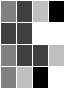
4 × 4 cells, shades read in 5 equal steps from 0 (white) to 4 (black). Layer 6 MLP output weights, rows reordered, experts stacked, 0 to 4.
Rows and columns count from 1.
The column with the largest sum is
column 2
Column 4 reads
4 0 1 0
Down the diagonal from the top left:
2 3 3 0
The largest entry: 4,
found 2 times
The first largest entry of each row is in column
4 1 2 3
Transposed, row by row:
2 3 2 2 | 3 3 3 1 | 1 0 3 4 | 4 0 1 0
